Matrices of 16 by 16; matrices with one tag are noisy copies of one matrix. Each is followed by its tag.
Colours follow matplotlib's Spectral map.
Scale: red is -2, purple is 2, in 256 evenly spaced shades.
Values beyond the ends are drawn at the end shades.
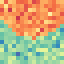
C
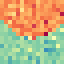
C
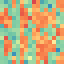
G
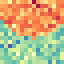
C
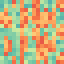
G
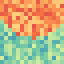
C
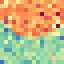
C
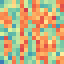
G
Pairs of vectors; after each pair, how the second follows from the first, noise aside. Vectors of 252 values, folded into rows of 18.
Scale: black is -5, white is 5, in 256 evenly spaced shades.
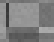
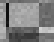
scaled up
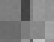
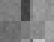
copied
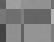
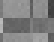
reversed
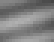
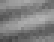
reversed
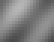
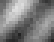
scaled up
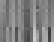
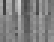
reversed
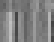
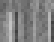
copied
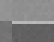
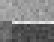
scaled up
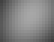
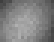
reversed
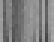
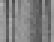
reversed
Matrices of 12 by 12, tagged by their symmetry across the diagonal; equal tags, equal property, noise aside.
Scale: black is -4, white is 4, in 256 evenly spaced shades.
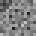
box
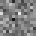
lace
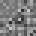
box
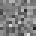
lace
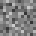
lace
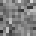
lace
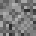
box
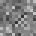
box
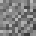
box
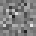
lace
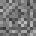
box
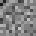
box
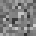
lace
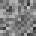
box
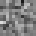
lace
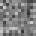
lace
